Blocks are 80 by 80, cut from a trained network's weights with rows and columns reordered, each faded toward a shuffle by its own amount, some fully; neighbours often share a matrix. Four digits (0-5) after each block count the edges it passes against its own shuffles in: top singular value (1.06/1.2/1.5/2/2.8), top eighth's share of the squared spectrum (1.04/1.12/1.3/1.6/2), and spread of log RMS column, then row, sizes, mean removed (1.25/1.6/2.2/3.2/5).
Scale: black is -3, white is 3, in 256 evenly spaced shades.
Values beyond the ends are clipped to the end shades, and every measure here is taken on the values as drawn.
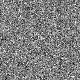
2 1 0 0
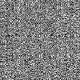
3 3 1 2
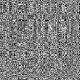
4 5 2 3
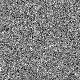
0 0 0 0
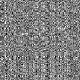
4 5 2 3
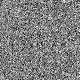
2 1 0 0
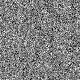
2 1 0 0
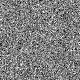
0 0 0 0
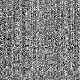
3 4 1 2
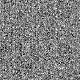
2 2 1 0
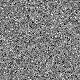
0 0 0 0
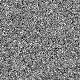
0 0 0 0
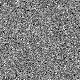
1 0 0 0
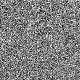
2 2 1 0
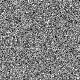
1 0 0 0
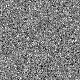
1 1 0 0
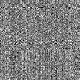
3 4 1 2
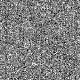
2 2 0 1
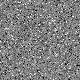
1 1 0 0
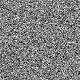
2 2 0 0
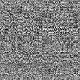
4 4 1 3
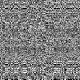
4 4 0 3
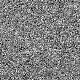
1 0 0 0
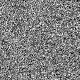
2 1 0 0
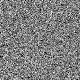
2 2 0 0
